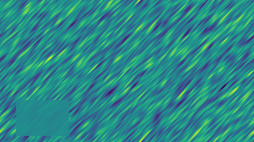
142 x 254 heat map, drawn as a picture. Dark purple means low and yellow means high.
Streaks slant up to the right. No single row or column stands out from its neighbours. An odd patch, calmer than its surroundings, sits in the bottom left. The halves do not mirror each other. The bottom left is the calmest part.
